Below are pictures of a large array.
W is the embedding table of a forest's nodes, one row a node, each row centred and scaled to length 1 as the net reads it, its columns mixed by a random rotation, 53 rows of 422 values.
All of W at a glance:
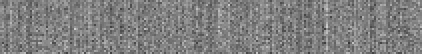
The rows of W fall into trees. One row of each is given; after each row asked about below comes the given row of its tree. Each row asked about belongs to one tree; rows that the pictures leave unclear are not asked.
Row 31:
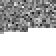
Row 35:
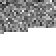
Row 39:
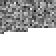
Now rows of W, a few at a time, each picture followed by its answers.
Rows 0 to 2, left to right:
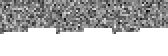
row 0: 35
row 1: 31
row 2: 39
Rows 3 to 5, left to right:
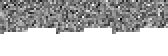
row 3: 35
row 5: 35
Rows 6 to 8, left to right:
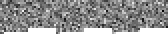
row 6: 35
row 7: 31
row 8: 31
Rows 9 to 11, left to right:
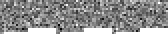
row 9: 31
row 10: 35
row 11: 31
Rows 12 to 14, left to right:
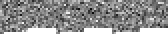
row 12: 35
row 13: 31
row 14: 31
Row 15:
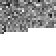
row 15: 35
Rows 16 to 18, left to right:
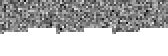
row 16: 35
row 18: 39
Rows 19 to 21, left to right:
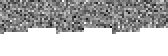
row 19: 35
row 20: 31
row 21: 35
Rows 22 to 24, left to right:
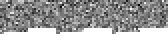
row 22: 31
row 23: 35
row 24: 35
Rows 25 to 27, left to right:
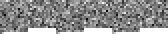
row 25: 31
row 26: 31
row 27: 31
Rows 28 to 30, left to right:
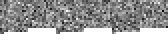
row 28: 39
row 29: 39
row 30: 31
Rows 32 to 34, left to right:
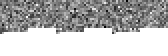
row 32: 35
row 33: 31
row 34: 35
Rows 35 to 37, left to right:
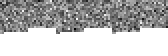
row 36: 39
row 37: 31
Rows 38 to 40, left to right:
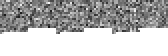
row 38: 31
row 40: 35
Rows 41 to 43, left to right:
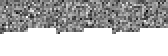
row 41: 35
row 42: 39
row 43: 39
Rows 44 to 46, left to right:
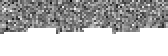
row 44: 39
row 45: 35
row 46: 35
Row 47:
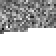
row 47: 35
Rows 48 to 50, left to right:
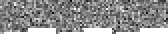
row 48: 31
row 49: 35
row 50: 39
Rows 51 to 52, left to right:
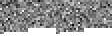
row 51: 35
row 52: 31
